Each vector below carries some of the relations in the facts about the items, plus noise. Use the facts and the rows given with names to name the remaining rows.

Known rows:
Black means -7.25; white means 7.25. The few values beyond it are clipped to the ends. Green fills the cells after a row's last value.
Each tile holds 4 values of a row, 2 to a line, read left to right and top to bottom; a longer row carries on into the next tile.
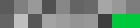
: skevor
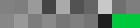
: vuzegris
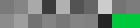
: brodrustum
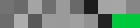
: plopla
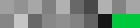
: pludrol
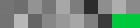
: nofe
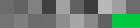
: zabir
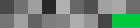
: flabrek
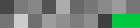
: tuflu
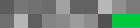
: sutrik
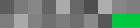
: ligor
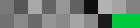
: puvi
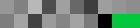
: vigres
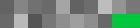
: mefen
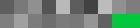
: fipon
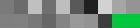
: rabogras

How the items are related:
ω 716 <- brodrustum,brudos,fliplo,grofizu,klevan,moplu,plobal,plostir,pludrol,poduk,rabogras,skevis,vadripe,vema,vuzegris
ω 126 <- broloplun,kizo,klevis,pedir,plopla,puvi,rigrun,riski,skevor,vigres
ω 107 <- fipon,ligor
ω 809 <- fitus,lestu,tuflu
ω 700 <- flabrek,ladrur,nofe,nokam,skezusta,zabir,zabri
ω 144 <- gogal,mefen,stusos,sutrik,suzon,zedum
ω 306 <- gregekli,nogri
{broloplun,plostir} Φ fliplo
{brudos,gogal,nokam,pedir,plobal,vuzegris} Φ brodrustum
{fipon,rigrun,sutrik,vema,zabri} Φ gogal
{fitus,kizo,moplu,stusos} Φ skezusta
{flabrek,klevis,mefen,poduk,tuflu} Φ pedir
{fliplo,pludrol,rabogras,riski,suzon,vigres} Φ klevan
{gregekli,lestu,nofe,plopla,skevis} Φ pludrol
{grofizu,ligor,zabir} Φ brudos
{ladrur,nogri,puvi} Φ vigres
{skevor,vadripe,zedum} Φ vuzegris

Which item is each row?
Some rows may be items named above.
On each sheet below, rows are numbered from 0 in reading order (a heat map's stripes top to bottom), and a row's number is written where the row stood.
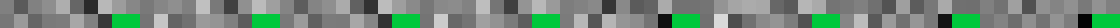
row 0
suzon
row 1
lestu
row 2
suzon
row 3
lestu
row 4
pedir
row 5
gregekli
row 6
gogal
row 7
skezusta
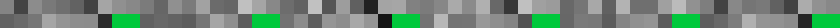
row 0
kizo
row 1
stusos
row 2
broloplun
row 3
skevis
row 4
fitus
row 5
kizo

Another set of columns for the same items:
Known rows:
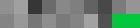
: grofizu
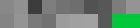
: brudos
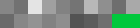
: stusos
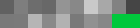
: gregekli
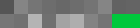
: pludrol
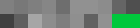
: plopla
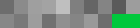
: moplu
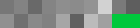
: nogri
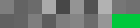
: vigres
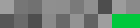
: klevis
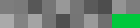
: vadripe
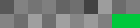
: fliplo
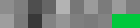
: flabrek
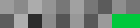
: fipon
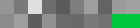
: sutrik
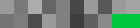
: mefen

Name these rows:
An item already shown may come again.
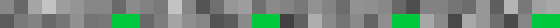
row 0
kizo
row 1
suzon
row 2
plopla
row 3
tuflu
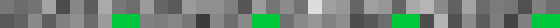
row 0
vigres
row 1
skevor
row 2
stusos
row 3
ligor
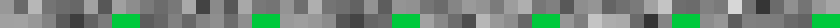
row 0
zedum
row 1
vigres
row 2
zedum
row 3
skezusta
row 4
lestu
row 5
gogal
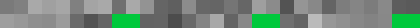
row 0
fitus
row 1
pedir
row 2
skevis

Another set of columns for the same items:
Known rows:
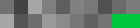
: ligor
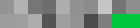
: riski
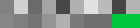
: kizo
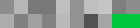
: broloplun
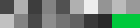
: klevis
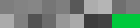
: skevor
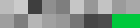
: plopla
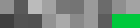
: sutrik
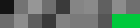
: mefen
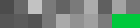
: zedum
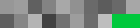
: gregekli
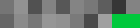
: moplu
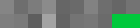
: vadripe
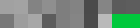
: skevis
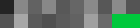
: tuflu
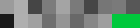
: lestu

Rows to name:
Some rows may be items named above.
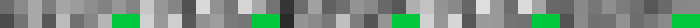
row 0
suzon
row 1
vigres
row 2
stusos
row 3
vigres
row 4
skezusta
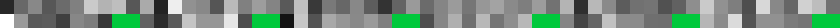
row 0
pedir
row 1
gogal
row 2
fitus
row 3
suzon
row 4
fipon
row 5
vigres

